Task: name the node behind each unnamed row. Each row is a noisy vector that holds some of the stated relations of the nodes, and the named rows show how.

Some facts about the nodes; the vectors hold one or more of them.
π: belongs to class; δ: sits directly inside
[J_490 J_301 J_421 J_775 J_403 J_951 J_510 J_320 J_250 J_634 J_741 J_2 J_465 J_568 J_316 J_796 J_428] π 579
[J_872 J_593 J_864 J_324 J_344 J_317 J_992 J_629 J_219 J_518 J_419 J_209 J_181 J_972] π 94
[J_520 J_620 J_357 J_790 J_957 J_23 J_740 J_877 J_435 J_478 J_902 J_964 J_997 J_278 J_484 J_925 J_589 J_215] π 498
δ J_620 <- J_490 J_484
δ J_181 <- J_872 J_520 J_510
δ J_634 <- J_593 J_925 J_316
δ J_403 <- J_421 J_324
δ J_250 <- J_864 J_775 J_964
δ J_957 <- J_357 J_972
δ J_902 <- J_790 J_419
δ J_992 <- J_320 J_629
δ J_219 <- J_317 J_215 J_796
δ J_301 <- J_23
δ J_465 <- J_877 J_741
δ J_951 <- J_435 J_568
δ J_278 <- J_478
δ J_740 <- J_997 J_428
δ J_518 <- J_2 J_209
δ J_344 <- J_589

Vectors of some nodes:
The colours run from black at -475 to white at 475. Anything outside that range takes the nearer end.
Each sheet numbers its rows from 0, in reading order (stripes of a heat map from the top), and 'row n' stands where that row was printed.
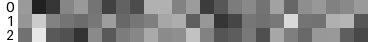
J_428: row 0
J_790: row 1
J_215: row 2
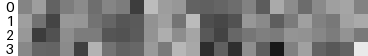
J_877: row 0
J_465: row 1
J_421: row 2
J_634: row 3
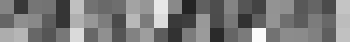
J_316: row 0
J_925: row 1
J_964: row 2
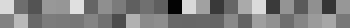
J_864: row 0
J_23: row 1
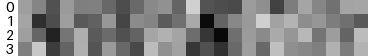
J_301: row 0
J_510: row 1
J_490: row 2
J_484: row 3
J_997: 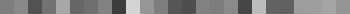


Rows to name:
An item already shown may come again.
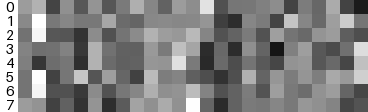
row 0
J_317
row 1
J_902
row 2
J_215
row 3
J_634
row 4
J_316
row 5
J_620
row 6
J_215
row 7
J_796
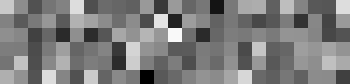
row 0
J_250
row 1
J_593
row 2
J_796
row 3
J_997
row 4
J_740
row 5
J_181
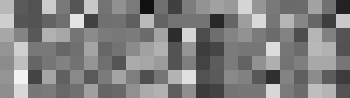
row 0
J_872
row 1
J_775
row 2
J_972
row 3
J_790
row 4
J_357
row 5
J_219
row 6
J_790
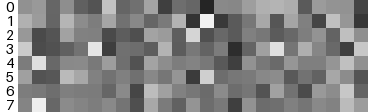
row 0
J_520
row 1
J_419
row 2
J_951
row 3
J_775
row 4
J_957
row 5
J_324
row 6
J_435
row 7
J_278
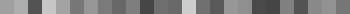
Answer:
J_344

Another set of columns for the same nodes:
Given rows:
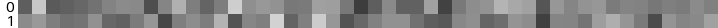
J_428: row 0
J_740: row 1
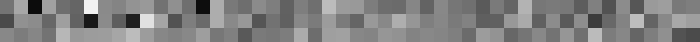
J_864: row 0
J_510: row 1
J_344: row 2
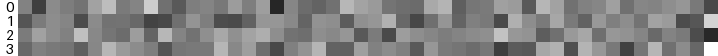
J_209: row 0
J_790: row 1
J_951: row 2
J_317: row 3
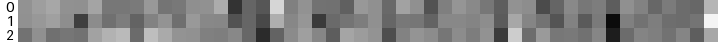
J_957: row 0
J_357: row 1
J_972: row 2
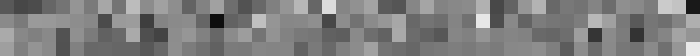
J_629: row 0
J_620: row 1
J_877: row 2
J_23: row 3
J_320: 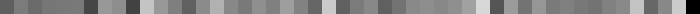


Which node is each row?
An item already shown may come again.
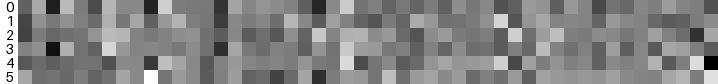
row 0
J_775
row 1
J_490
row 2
J_419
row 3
J_864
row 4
J_320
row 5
J_324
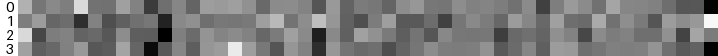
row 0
J_634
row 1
J_997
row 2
J_925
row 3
J_316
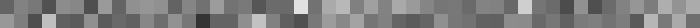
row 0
J_872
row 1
J_964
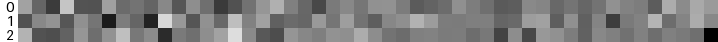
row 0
J_964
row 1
J_510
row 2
J_593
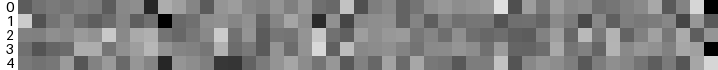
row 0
J_320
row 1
J_925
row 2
J_219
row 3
J_992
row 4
J_484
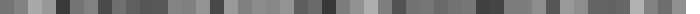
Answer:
J_215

